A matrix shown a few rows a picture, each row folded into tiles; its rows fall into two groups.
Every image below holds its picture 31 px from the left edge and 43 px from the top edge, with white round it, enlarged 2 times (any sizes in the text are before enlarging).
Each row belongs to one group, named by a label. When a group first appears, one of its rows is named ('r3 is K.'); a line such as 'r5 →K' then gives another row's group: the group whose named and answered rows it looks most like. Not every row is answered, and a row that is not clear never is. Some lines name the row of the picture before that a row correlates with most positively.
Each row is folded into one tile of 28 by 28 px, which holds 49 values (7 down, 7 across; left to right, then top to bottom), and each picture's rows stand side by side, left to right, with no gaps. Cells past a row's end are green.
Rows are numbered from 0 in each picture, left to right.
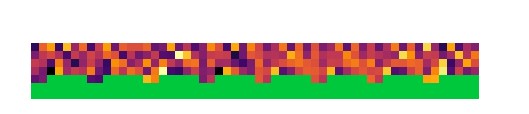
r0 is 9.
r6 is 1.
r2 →1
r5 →1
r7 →1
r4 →1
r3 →9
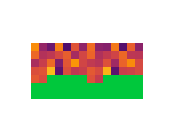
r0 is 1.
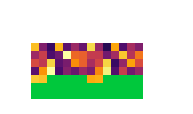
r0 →1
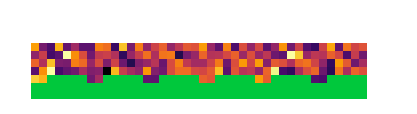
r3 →1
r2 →9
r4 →1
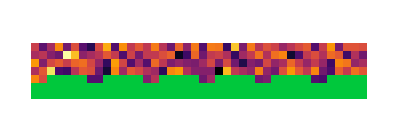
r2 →9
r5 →9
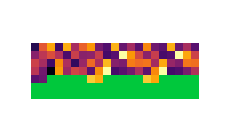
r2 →1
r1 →1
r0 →9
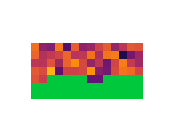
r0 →1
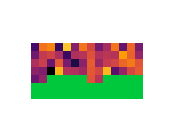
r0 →9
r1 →1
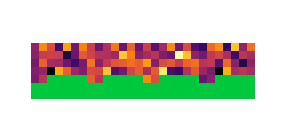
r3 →9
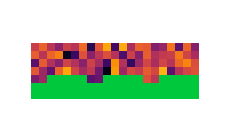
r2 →1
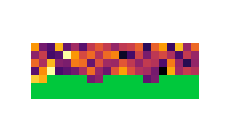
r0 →1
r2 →9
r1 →9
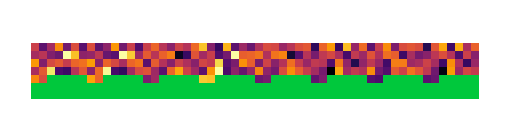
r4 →9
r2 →9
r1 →1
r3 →1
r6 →9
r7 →9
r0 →1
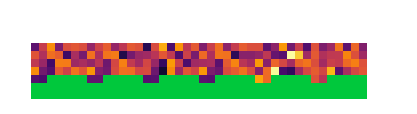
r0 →9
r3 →9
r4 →1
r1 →9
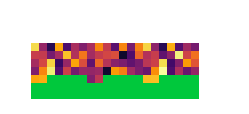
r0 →1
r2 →1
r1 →9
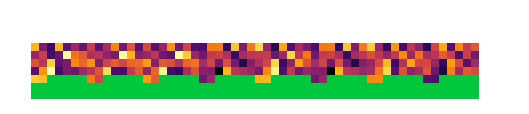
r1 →1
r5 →9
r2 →1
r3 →9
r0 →1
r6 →1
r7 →9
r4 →1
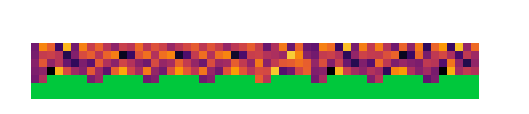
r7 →9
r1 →9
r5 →9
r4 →1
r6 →9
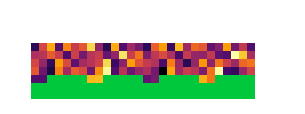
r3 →1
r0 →9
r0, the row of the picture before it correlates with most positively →7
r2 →9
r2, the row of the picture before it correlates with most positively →7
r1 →1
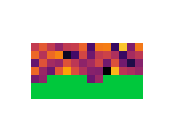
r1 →9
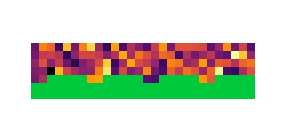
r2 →9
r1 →1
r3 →1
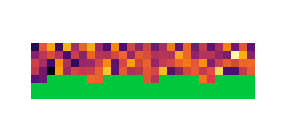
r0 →9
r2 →1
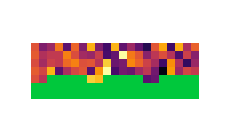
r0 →1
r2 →9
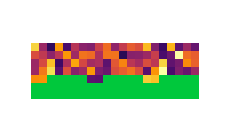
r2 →1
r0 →1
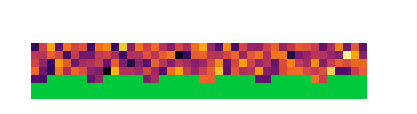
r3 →1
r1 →9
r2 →9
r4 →9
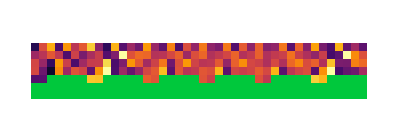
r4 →1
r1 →1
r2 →1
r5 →1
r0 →9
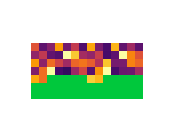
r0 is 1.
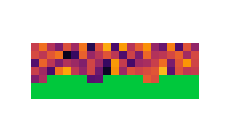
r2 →1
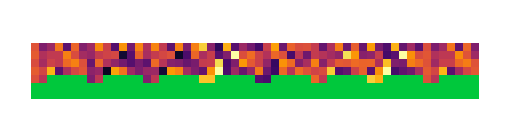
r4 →9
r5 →1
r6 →1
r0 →1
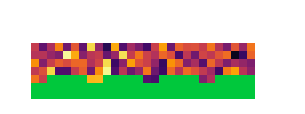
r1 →1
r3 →9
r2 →9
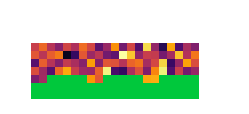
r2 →1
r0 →9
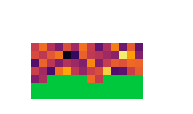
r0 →9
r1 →1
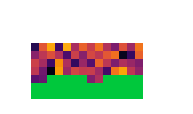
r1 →9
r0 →9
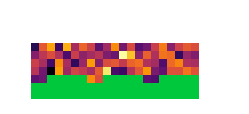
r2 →9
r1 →1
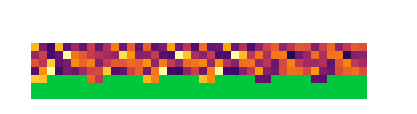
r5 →9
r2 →1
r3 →1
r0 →1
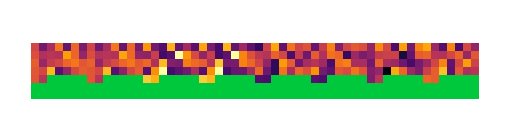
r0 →1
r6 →9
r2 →1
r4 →9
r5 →9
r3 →1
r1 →1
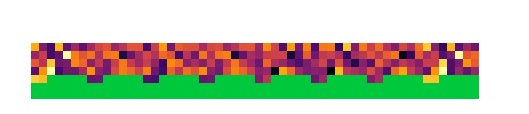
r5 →9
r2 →9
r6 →9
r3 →9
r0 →1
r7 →1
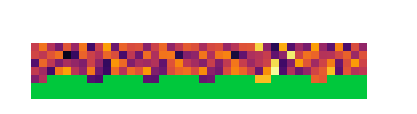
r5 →1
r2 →9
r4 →1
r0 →9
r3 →9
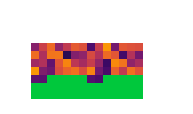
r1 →9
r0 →9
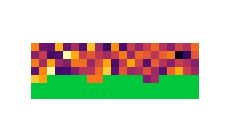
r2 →9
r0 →1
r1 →1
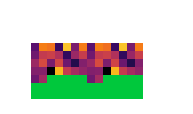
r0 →9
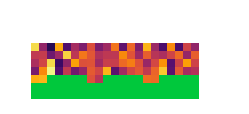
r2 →1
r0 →1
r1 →1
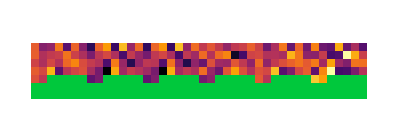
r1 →9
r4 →1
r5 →1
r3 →9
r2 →9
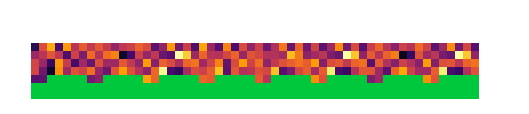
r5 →1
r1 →9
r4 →1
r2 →1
